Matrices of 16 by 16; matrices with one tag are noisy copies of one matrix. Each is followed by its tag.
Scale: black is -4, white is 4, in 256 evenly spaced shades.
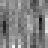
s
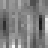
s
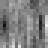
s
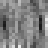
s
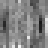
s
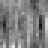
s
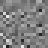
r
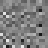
r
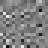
r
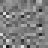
r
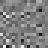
r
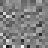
r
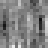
s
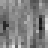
s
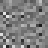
r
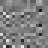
r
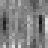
s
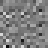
r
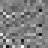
r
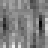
s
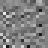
r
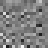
r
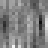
s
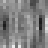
s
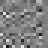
r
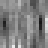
s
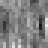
s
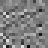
r
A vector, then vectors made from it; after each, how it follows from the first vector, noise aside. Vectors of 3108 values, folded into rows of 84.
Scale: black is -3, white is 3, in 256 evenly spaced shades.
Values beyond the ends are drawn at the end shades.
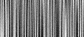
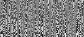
sign-scrambled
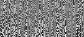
sign-scrambled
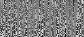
sign-scrambled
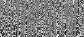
sign-scrambled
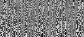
sign-scrambled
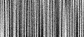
copied
